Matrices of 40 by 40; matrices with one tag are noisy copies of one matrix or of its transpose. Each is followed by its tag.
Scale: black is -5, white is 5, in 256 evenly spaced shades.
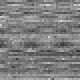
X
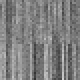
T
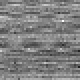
X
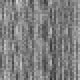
X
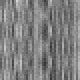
X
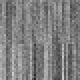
T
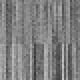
T
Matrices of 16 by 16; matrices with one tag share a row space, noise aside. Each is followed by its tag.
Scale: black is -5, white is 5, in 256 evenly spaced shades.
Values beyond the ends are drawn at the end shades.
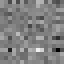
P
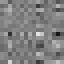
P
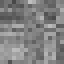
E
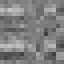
E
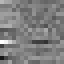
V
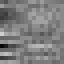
V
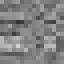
E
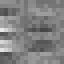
V
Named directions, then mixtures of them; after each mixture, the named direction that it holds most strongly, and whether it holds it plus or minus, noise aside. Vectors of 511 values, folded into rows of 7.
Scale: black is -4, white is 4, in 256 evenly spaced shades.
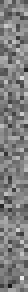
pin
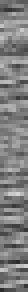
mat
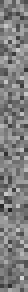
pin, plus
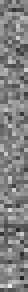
pin, minus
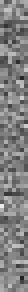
pin, minus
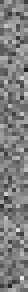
pin, plus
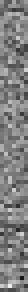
pin, minus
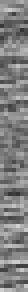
mat, minus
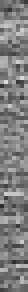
mat, plus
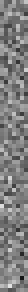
pin, minus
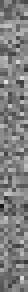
pin, plus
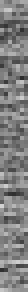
mat, minus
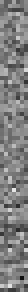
pin, minus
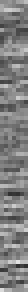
mat, minus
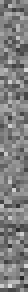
pin, minus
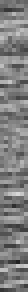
mat, plus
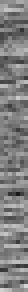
mat, minus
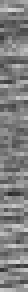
mat, minus
